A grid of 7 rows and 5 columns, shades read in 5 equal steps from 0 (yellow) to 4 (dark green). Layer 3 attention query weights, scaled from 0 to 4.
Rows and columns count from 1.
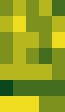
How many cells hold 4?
1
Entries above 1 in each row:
3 2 2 4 1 5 2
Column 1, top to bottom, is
2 1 2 2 1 4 0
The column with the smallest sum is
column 2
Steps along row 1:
down up down up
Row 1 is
2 1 2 1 3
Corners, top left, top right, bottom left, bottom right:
2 3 0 2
